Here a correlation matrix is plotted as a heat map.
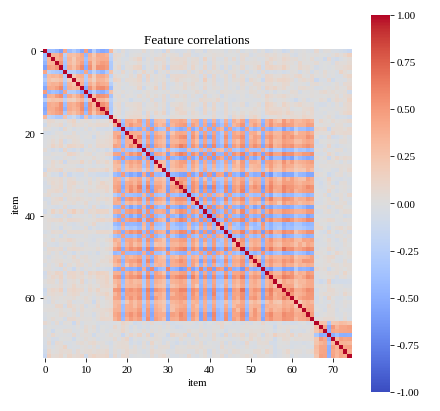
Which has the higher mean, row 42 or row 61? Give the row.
61
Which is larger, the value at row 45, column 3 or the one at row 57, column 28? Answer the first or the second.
the second
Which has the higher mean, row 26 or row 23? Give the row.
23
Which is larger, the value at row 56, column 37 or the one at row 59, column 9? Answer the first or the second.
the first
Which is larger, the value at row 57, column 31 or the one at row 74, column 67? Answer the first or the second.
the second
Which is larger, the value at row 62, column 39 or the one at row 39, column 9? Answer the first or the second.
the first
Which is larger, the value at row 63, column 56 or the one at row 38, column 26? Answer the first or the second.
the second
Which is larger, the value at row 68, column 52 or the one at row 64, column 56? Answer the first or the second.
the second
